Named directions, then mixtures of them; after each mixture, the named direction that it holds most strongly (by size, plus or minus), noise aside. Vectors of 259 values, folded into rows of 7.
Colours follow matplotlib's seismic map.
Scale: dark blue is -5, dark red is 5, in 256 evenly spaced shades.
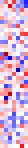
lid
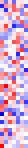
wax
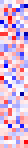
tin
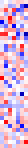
tin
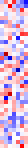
lid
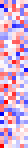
wax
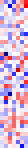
lid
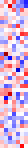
lid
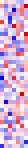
tin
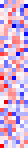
wax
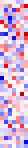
tin
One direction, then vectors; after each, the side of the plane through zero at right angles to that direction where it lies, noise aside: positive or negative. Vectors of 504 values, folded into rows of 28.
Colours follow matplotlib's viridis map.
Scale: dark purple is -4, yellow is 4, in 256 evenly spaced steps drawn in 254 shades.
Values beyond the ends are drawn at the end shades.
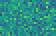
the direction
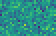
positive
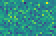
positive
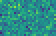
positive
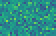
positive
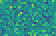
negative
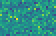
negative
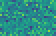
negative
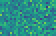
negative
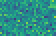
negative
